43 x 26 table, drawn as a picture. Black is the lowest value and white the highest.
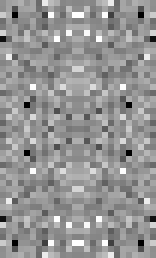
Overall the values sit about 60% of the way up the scale. It mirrors both left to right and top to bottom. The distribution is heavy-tailed on both sides. The texture is fine-grained noise. No seam splits the table. No single row or column stands out from its neighbours.
